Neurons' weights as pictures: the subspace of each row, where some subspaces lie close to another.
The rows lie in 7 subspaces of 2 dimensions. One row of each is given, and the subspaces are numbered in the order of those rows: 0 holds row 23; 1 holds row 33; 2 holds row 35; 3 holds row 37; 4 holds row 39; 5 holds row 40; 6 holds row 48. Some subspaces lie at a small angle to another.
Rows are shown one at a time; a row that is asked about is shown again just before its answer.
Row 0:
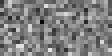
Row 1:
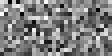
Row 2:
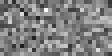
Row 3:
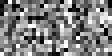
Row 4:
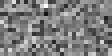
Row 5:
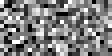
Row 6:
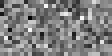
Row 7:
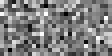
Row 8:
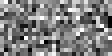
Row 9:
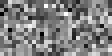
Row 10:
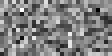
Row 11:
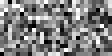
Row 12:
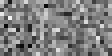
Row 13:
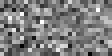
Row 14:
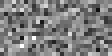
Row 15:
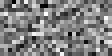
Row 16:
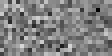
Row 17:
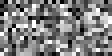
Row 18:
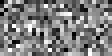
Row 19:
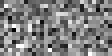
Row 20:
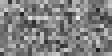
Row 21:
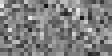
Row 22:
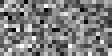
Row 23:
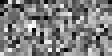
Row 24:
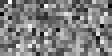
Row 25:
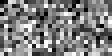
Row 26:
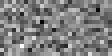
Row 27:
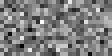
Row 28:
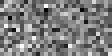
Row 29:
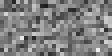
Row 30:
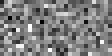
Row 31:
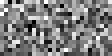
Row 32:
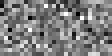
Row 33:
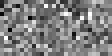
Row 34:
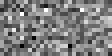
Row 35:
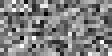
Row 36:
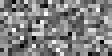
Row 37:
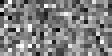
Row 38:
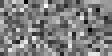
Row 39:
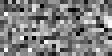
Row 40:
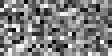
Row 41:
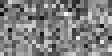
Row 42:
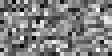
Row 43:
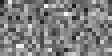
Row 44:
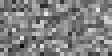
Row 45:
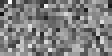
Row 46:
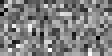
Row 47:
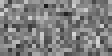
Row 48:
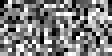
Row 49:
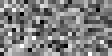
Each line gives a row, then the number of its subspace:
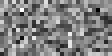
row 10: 1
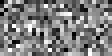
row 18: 0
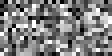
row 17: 1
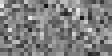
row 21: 1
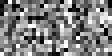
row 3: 6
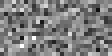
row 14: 2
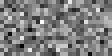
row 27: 6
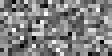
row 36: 2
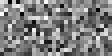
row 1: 0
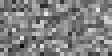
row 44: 2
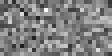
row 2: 3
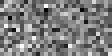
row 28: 3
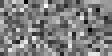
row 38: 1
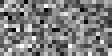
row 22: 3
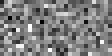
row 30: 6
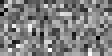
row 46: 0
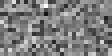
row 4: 4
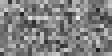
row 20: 5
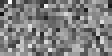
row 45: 3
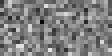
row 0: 6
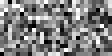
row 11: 5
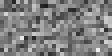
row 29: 4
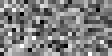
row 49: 5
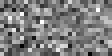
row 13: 5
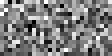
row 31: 0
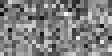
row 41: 2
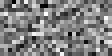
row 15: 4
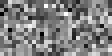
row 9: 2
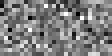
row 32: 1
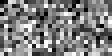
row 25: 4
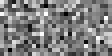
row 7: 4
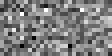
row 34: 3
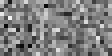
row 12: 3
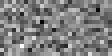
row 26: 5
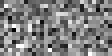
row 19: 0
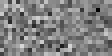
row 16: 0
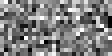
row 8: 4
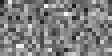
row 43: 6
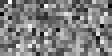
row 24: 3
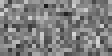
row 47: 5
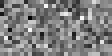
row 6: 1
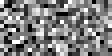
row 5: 6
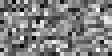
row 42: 2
